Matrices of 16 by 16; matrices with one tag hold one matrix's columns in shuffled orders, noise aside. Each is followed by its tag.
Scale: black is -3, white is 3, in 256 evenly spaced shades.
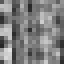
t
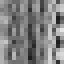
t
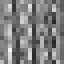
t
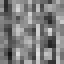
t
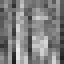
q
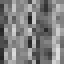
t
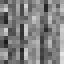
t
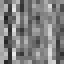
t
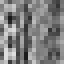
t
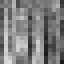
q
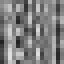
t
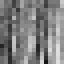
q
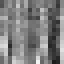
q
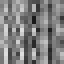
t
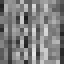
t
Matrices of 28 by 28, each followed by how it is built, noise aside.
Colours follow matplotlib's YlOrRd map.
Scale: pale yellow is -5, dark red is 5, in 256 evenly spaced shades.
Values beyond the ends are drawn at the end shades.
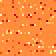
sparse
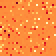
sparse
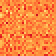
low rank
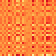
low rank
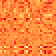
low rank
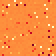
sparse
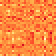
low rank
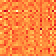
low rank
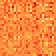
low rank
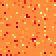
sparse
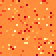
sparse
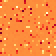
sparse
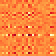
low rank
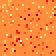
sparse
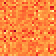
low rank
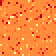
sparse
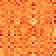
low rank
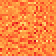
low rank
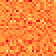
low rank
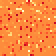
sparse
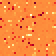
sparse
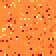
sparse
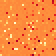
sparse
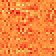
low rank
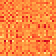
low rank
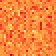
low rank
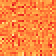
low rank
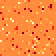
sparse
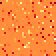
sparse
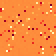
sparse
